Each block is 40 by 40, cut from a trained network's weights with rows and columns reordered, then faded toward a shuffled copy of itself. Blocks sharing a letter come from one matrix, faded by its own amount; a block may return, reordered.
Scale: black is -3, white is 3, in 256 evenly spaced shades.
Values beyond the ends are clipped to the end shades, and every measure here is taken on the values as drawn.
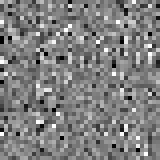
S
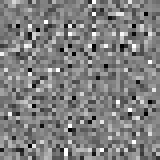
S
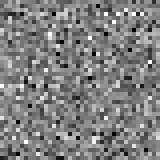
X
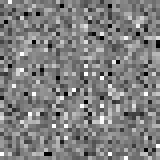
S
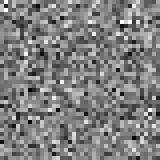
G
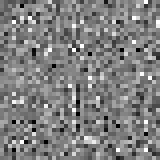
S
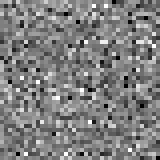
X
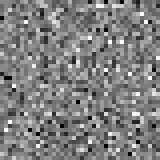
X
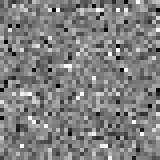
X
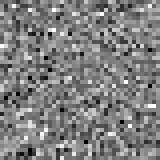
X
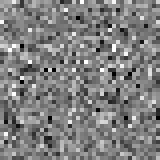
X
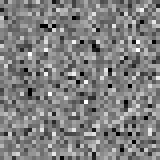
X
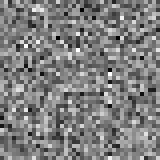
G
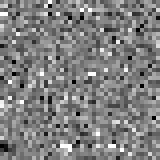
X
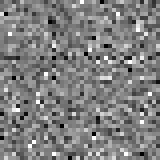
X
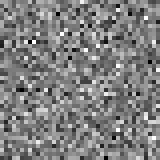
G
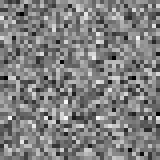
G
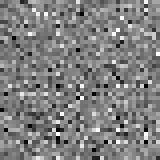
S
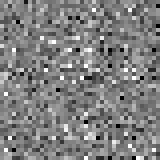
S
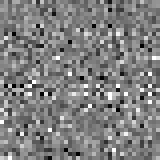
S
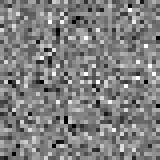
X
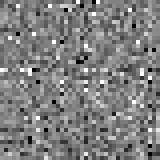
X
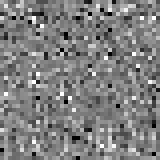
S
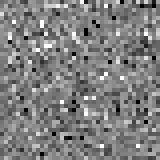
X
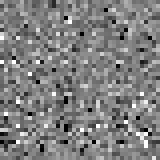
S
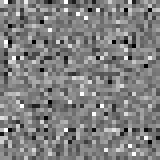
S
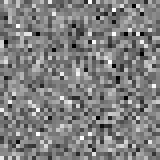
X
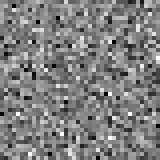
X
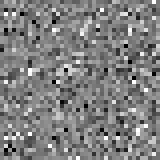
S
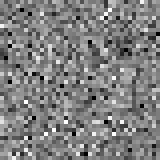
X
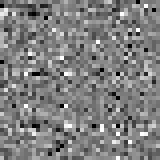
S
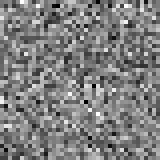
G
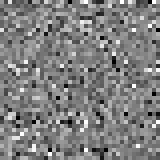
S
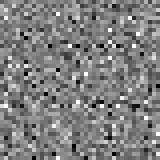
X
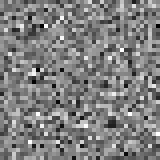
G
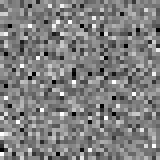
S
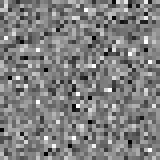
X
